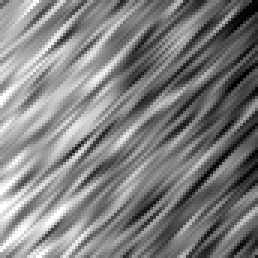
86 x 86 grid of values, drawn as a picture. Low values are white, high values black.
Odd rows or columns: none. Slope: up to the right. Histogram: bell-shaped. Grain: diagonal, up to the right.
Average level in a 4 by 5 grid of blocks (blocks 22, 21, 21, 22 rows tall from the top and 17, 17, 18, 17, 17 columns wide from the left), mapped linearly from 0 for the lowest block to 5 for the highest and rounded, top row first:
12335
01345
12235
01344
